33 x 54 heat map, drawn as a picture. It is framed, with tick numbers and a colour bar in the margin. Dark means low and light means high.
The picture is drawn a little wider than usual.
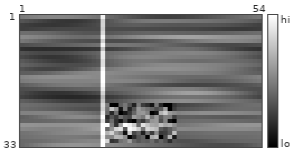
The bottom middle is the roughest part. Column 19 differs from the columns beside it. The grain runs across in streaks. In the bottom middle lies a patch that is rougher than the rest.
